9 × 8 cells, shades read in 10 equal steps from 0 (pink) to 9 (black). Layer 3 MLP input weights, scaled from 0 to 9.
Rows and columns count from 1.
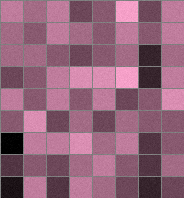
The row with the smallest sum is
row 4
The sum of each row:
23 24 32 22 24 29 29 33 38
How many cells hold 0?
2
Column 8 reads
2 2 3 2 1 4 4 3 5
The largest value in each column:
9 4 6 5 5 5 7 5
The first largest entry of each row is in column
4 2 7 7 6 3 1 1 1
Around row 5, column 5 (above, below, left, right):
1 5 4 5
